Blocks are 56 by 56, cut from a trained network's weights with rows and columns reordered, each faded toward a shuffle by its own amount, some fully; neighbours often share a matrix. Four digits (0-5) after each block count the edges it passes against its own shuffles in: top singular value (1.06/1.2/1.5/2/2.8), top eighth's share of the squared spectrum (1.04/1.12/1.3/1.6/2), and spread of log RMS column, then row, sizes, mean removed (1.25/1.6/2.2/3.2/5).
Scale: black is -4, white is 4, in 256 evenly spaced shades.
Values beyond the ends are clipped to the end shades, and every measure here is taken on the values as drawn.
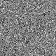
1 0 0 0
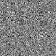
3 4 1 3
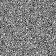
1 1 0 0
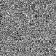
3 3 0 1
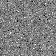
0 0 0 0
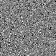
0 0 0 0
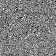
0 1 0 0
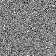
1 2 0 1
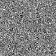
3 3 2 1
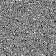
0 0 0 0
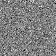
1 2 0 1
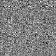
2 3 0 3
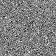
0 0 0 0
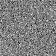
0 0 0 0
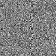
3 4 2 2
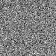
1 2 0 0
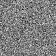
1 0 0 0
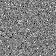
1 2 0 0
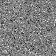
1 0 0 0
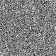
1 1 0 0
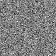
2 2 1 0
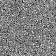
1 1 0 0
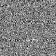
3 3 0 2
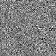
3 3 0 2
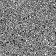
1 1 0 0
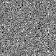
2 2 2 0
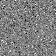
0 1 1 0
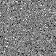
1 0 0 0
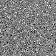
1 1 0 0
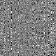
3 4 3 1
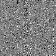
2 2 2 0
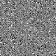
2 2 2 0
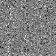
2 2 2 0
